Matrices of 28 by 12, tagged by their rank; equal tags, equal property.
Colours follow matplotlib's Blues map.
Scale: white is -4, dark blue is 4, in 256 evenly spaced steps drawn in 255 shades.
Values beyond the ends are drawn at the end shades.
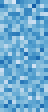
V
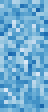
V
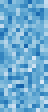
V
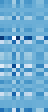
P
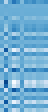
P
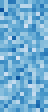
V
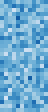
V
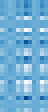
P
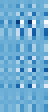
P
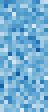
V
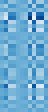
P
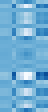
P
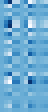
P
